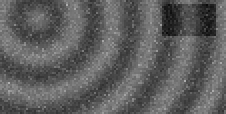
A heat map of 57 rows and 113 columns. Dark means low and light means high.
Rings: centred on the top left. Ninth with the lowest average: top right. Histogram: bell-shaped. Odd patch: lower, in the top right.
